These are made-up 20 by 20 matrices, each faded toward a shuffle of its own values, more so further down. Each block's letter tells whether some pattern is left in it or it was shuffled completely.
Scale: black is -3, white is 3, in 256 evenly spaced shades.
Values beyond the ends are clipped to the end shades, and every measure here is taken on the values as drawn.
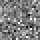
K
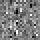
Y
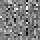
Y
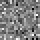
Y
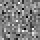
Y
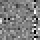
Y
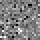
K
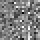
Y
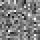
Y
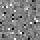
K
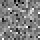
K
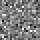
K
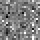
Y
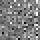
Y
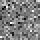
K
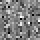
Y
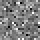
K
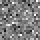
K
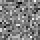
K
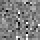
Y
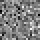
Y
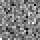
K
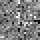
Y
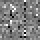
Y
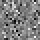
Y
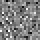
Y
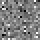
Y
